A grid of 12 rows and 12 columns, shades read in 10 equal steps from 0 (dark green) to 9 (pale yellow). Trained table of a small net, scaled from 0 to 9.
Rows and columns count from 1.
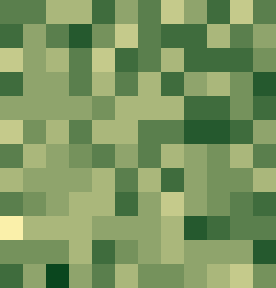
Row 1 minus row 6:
-4 -1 0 3 -4 -1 0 4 4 1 5 -2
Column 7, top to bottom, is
3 3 3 6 6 3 3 6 5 5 5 4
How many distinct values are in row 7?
4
